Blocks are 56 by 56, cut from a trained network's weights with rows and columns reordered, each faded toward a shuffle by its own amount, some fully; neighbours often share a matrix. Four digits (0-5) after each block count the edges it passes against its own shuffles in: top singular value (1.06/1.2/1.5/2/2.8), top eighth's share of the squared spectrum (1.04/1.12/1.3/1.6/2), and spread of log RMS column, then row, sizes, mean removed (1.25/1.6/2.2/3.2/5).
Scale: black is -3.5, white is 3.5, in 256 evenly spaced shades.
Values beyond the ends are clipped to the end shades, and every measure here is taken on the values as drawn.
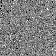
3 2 1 0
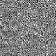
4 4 2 1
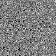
2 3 1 1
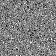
0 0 0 0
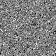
0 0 0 0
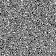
0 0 0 0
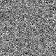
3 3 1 0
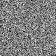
0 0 0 0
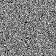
2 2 0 0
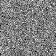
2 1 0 0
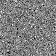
0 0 0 0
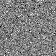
0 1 0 0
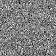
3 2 0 0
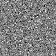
2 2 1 0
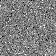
0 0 0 0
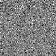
3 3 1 1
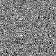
3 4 2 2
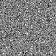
2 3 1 0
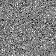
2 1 0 0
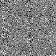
3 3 2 1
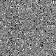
2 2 1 0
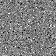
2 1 0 0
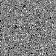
2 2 1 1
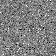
1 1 0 0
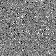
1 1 1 0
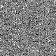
2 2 0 1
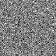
3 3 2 0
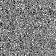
2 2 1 0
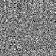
3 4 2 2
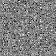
3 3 1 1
